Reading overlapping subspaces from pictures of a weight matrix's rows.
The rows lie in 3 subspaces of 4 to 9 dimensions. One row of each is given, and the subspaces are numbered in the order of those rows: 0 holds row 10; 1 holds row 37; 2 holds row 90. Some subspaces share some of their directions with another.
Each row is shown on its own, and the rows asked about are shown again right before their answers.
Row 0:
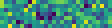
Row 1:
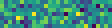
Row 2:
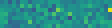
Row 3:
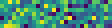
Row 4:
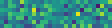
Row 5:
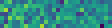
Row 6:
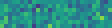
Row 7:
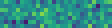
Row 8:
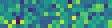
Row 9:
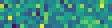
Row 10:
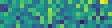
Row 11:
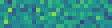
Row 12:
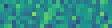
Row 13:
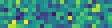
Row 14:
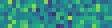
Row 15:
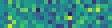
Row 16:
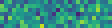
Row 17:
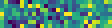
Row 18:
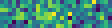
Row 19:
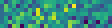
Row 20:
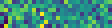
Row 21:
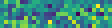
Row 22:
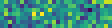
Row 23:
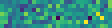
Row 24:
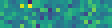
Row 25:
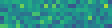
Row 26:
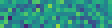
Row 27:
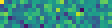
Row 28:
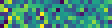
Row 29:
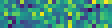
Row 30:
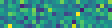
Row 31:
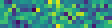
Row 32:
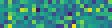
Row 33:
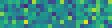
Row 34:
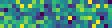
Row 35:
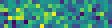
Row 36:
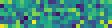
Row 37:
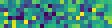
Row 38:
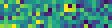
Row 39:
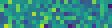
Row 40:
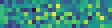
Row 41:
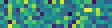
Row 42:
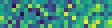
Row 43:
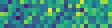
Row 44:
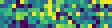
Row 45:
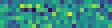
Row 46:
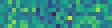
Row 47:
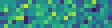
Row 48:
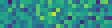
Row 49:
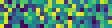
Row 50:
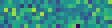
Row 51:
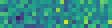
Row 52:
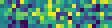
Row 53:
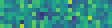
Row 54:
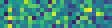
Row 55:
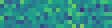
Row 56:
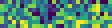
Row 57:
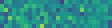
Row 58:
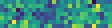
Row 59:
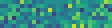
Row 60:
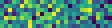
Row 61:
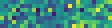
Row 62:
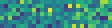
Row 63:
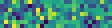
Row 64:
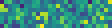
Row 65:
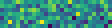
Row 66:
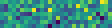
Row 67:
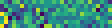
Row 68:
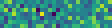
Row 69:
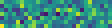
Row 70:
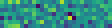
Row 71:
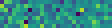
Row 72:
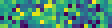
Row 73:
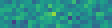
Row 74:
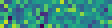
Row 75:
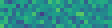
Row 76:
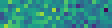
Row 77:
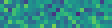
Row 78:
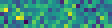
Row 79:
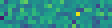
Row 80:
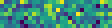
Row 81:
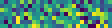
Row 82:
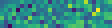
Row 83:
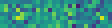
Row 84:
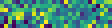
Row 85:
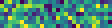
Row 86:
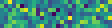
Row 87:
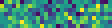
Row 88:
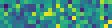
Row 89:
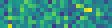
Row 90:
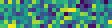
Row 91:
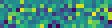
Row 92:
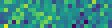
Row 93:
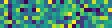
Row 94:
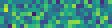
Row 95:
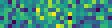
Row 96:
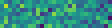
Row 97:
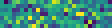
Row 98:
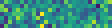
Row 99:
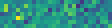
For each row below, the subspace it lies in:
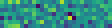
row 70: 0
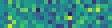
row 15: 1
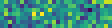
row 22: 1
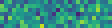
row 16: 0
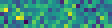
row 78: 0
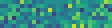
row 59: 0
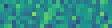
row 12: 2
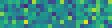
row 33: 0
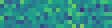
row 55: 0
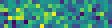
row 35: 1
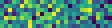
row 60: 1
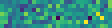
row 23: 0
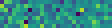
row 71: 1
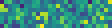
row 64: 0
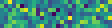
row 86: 0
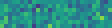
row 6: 0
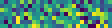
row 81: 2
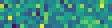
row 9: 2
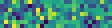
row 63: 2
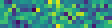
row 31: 2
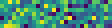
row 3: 0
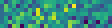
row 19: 2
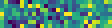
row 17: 2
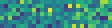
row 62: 0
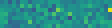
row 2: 2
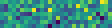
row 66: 0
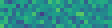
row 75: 2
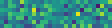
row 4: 1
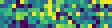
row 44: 1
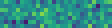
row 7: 2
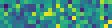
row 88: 2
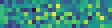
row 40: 0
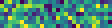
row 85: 1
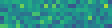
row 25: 2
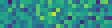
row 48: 0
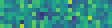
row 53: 2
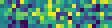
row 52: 1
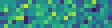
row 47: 0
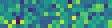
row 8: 2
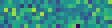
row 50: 2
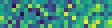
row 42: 2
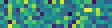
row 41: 1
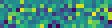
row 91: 2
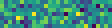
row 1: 2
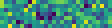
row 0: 2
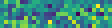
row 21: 1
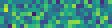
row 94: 2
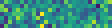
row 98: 1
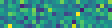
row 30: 1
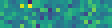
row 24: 2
